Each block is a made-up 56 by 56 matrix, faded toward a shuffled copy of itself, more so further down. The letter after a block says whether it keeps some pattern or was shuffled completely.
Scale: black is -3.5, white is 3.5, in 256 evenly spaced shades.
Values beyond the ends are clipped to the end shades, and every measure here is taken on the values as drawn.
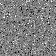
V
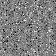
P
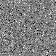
P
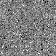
P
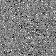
P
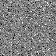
P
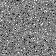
V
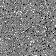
V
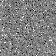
P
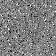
V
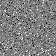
V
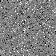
V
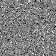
V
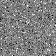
P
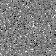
P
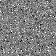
V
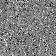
V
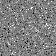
V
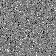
V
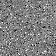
P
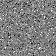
P
